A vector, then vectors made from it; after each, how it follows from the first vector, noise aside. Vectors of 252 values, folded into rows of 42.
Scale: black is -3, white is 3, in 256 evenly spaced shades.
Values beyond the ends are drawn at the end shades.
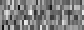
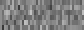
shrunk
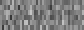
shrunk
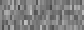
shrunk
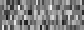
negated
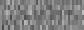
shrunk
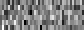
negated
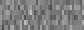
shrunk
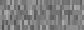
shrunk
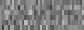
shrunk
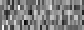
negated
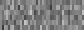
shrunk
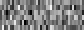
negated
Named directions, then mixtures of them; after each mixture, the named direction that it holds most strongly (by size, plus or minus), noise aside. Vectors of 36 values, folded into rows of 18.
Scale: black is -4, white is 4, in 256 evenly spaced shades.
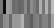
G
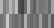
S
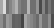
G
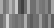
S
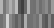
S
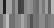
G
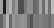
G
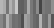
S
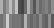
S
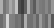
S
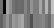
G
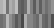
S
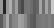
G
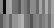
G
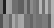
G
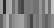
G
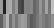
G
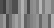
S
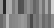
G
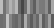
S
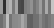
G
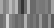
S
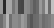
G
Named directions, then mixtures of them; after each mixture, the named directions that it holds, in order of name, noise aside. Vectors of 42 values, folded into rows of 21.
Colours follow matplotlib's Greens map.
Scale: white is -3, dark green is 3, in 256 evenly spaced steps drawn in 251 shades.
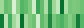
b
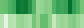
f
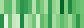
b, f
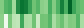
b, f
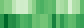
f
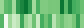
b, f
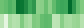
f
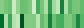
b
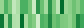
b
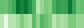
f
